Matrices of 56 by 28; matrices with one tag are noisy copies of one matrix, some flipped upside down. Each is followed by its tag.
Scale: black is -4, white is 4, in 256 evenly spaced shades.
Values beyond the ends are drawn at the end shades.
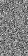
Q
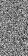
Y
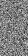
Y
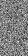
Y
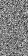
Y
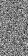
Y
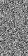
Q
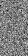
Y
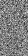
Y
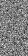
Y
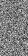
Y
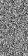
Q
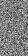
Y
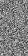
Q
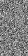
Q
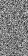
Y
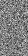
Y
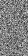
Y
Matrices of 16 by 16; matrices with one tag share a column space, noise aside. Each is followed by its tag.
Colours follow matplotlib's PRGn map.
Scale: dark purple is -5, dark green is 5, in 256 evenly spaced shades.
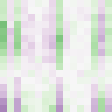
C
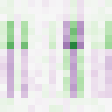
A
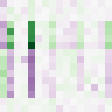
A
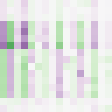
A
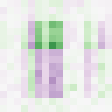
A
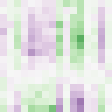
C
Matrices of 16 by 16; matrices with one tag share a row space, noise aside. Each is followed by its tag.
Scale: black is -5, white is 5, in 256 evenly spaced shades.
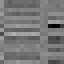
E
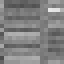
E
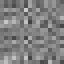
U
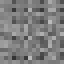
U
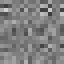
U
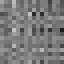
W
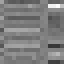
E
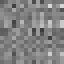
W
